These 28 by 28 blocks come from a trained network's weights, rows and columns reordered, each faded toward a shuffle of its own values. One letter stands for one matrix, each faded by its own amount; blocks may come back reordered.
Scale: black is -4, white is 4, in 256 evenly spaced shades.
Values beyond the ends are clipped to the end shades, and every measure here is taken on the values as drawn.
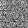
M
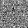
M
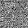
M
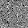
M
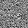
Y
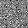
M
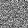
Y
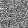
Y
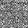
M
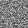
Y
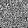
Y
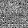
M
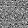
M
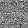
M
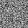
Y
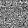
M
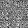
M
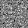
M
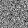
Y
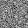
Y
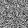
Y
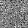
M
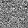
Y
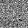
M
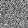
Y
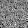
M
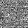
M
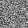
Y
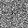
Y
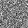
Y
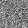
Y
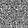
M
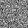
Y
